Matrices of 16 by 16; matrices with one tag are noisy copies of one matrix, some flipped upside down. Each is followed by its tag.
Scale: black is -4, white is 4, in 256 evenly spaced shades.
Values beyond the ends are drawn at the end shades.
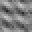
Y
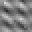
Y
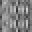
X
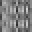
X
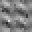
Y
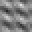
Y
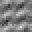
Y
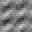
Y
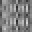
X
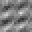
Y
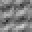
Y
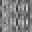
X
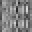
X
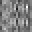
X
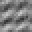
Y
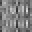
X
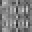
X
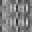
X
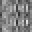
X
